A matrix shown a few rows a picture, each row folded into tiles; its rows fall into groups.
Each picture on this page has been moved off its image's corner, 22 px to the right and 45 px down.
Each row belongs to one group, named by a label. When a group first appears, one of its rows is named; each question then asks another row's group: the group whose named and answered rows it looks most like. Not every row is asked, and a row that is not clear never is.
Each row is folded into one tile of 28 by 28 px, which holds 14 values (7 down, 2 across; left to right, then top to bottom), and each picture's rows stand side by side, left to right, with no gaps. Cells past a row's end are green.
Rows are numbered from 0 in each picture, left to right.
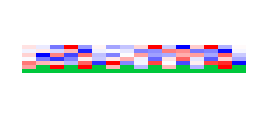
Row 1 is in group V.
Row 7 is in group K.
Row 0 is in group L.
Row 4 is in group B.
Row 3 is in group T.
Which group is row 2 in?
K
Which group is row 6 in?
B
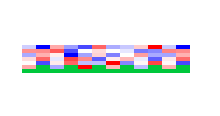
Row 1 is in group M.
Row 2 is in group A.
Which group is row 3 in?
T
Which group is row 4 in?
B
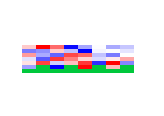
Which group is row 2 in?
K
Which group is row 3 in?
T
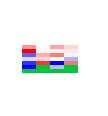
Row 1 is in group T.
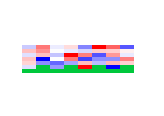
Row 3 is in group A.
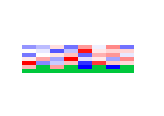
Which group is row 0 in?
T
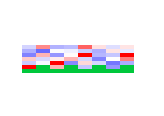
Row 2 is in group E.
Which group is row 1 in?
T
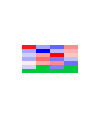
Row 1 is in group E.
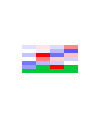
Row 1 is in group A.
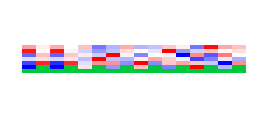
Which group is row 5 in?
M
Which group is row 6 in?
V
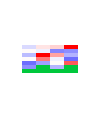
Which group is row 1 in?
B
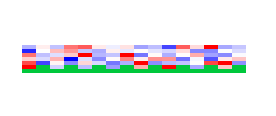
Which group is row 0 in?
K
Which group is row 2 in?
E
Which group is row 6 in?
B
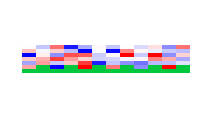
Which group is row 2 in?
K
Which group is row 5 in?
A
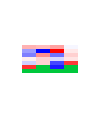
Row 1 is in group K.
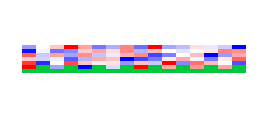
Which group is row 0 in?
K
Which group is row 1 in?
B
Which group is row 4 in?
V
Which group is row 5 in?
T
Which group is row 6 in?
L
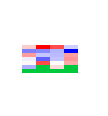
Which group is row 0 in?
B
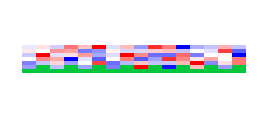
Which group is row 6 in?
T
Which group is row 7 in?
M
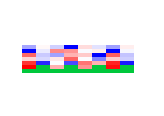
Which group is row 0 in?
K
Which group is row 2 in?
L
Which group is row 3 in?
K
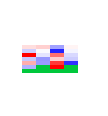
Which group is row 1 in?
K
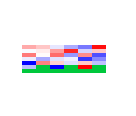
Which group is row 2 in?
V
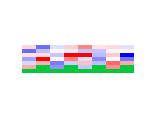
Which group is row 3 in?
L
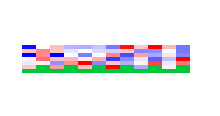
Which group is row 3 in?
V
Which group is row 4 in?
B
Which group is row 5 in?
M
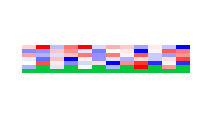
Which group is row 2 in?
E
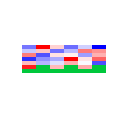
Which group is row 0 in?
V
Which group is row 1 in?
M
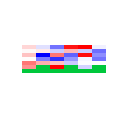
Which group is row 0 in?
L
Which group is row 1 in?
V
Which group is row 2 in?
E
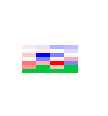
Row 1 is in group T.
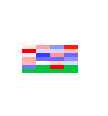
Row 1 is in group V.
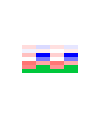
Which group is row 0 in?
L
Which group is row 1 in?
L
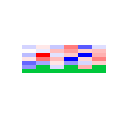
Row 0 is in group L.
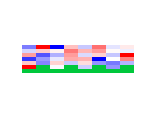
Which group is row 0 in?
V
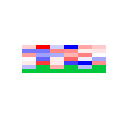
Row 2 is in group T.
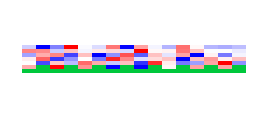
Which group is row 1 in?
V
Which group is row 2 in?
L
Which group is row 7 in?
T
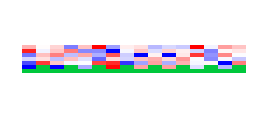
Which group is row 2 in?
B
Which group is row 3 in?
K
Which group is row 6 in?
E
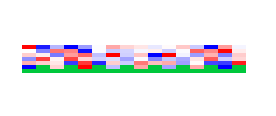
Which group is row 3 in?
E
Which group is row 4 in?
L
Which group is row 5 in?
E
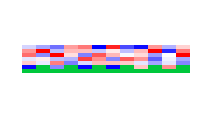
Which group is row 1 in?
E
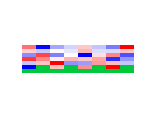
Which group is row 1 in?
T
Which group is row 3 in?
V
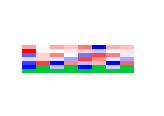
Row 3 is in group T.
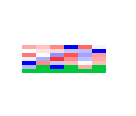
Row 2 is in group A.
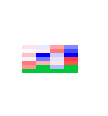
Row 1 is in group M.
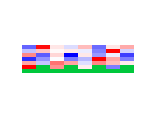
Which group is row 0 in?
V
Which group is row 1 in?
L
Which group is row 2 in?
M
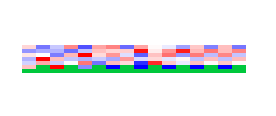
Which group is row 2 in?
E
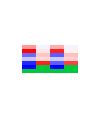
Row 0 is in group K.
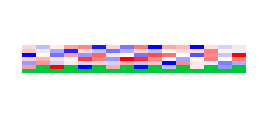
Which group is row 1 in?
A
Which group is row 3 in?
M
